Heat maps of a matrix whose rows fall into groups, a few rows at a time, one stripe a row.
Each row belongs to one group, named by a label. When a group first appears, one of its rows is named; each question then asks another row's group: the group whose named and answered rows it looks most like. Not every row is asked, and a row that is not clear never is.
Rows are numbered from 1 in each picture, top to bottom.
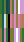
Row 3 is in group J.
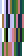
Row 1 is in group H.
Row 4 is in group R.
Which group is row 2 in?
R
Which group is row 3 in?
H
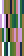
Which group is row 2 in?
H
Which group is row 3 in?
J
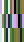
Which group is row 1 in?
H
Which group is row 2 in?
R
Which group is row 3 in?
H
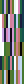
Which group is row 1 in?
J
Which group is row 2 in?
H
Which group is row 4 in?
H
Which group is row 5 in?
J
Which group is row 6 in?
J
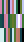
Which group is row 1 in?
R
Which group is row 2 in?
J
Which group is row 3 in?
H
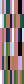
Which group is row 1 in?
R
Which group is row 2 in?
H
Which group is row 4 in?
R
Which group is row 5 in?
J
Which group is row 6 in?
H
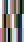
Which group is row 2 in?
R
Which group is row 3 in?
R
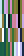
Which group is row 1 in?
R
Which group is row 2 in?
R
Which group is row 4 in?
J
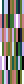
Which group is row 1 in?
R
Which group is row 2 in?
J
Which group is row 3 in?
R
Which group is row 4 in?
R
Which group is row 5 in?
H
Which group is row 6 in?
R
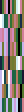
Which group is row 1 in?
J
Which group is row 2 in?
H
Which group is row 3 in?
R
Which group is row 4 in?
R
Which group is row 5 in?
J
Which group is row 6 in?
H
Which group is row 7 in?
H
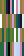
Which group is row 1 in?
J
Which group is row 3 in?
J
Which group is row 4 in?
J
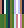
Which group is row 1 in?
J
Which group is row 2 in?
J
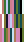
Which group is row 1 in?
R
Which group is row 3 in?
H
